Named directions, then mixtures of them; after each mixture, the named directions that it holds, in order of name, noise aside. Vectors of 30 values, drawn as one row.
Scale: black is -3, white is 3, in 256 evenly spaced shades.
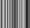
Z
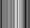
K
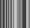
K, Z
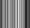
K, Z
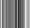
K, Z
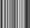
K, Z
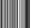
K, Z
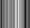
K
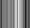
K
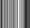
K, Z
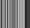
K, Z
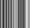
Z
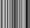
Z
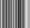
K, Z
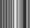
K, Z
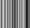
Z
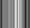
K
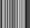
K, Z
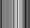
K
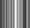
K, Z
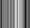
K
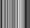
K, Z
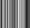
K, Z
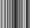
K, Z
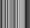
K, Z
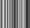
Z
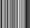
K, Z
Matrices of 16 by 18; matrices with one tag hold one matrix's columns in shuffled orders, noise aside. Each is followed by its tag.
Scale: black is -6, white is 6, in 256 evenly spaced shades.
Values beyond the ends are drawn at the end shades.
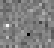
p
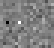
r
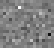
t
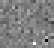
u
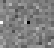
r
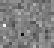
p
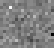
t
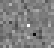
p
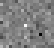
p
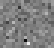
u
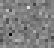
t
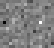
r
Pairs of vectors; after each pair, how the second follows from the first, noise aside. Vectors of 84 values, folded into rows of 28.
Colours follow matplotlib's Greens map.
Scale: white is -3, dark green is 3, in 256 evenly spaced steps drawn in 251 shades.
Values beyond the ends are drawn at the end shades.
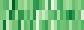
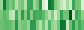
shuffled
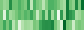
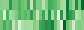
copied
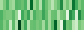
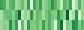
negated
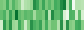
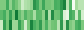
copied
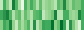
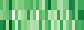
shuffled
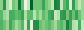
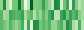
copied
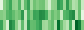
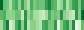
negated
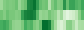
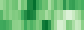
copied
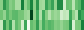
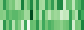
copied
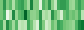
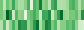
negated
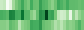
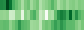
negated
